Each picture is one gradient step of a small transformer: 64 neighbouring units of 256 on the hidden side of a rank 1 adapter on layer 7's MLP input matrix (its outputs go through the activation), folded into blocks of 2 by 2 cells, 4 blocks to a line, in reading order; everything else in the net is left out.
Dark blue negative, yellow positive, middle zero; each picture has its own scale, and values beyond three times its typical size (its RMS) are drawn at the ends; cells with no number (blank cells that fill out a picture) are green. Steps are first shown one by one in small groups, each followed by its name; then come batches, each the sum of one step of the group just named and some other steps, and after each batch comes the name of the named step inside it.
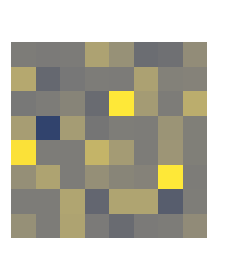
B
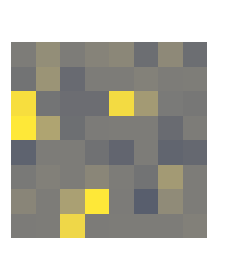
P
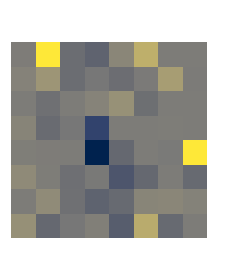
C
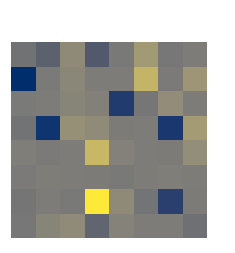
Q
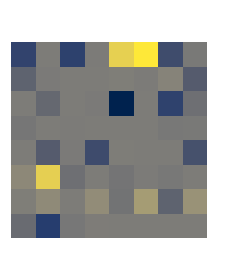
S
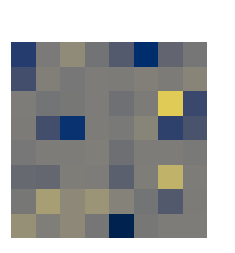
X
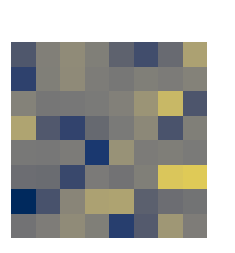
X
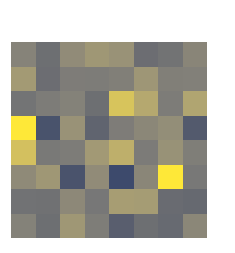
B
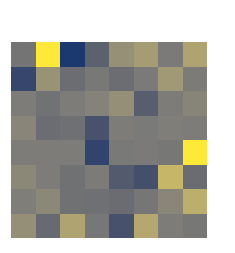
C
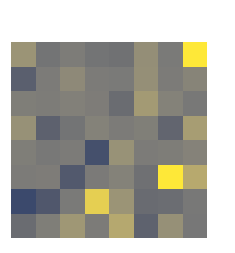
Q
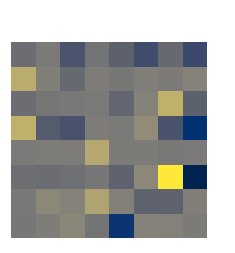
X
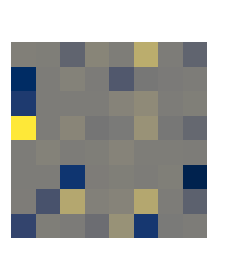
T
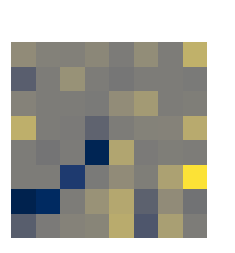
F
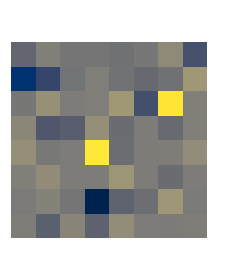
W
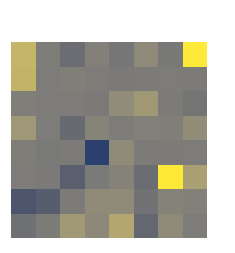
F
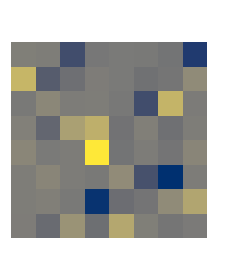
W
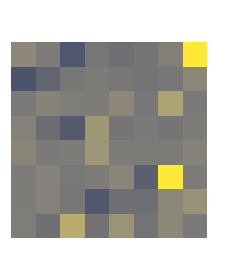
W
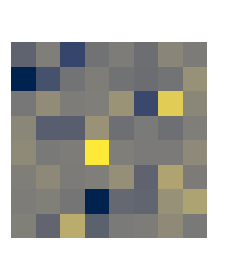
W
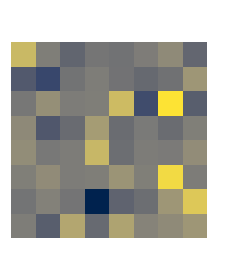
W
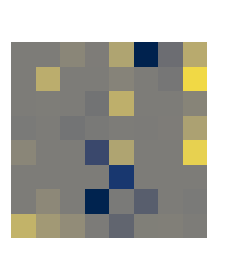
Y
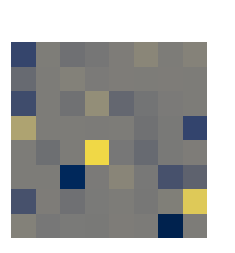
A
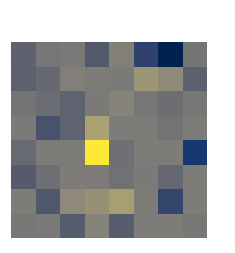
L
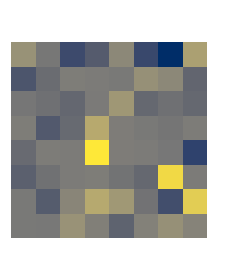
L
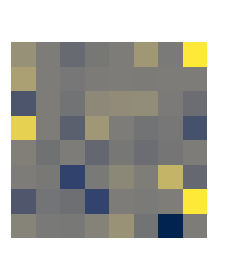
A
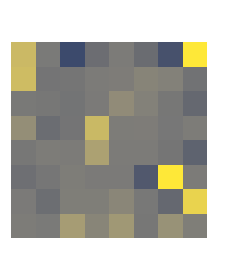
L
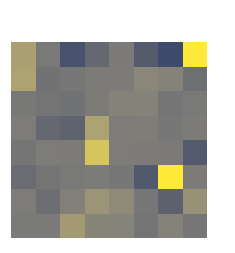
L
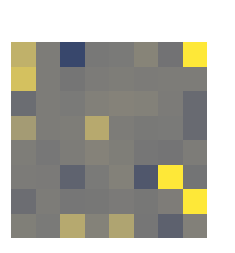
A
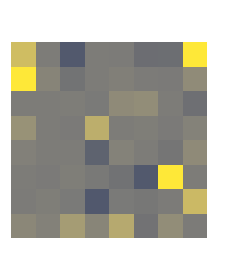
Y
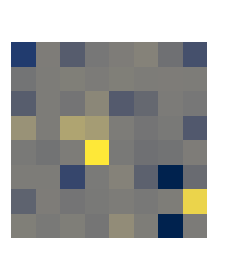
A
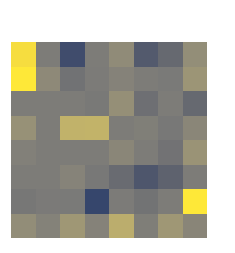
Y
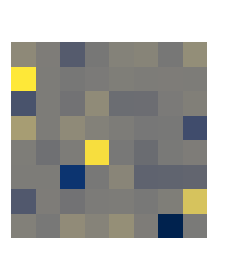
A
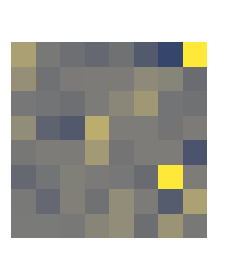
L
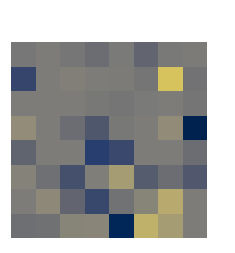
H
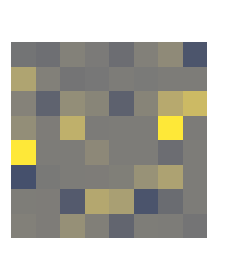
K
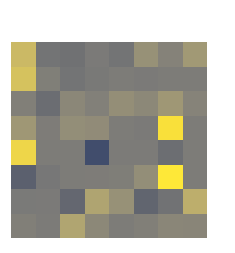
K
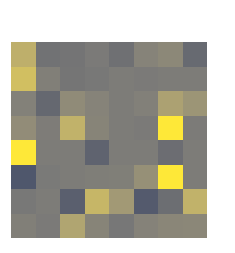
K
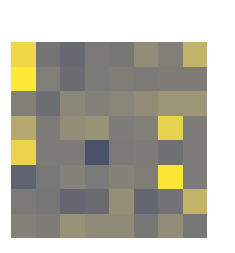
K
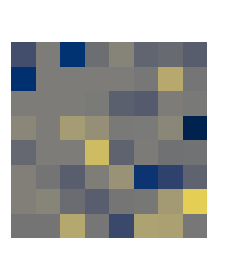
H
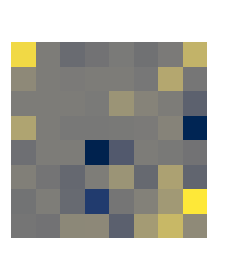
H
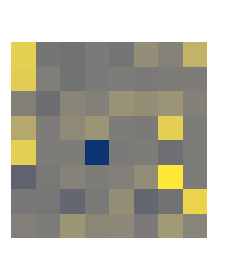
K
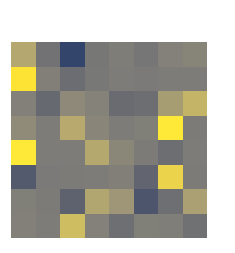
K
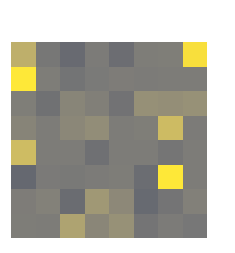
K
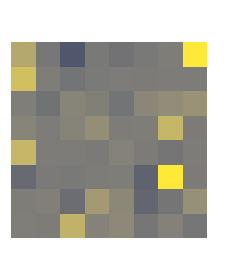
K
